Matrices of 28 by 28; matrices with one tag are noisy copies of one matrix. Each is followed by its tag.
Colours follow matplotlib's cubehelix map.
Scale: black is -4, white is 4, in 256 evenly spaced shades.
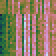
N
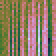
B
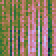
B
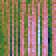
B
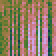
B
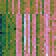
N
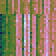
N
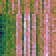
N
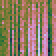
B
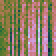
B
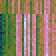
N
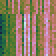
N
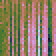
B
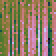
B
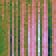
B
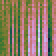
B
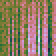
B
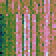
N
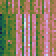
N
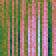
B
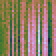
B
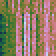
N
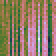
B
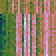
N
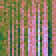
B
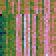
N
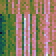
N
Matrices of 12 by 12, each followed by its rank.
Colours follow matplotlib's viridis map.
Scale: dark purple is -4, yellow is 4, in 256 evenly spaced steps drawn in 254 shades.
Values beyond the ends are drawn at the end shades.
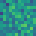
full rank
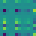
one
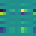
one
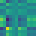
one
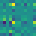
two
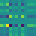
one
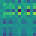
two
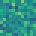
full rank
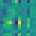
two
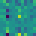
two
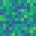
full rank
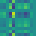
one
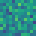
full rank
